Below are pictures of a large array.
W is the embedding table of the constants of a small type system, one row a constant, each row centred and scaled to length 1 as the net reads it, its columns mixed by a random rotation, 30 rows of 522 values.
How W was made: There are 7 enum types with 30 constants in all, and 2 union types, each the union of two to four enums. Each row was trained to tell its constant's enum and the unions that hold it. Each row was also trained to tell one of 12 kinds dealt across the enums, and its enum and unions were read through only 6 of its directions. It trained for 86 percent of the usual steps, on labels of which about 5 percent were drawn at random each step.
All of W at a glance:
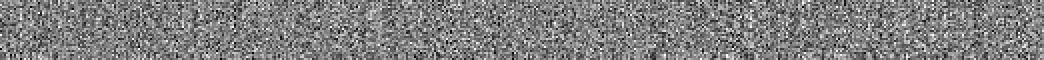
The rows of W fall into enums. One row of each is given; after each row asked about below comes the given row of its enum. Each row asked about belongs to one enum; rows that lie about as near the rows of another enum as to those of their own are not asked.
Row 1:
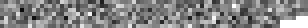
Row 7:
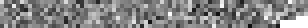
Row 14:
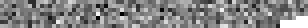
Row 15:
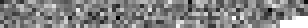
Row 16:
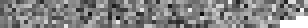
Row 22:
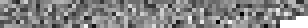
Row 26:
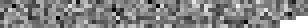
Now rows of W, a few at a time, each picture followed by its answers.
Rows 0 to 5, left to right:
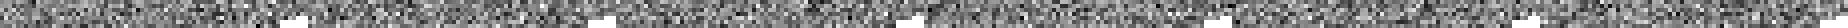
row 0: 26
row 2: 7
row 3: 14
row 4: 16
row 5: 1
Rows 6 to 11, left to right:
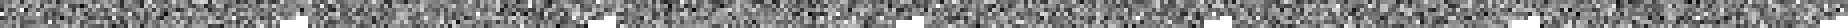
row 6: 15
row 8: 22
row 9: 1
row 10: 26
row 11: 16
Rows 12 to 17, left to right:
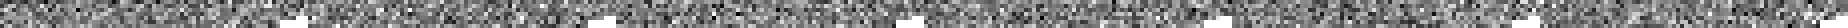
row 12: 16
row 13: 1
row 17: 7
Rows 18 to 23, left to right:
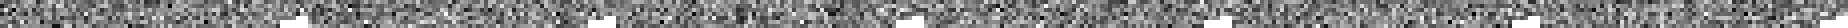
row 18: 16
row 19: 14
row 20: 26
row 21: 1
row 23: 7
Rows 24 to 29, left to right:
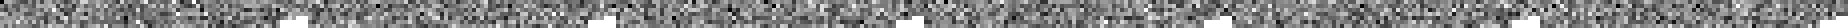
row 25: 22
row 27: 15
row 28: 15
